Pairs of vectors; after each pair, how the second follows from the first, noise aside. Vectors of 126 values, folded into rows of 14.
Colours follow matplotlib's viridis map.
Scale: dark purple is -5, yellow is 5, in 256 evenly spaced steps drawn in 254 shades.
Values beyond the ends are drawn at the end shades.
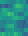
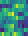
scaled up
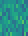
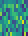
scaled up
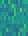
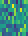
scaled up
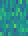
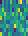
scaled up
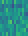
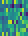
scaled up
